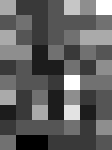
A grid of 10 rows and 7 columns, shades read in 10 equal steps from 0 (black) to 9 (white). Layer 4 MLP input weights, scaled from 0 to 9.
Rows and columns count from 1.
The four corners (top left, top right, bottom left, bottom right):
6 9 4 3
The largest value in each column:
6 5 6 4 9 6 9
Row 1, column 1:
6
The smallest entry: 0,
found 2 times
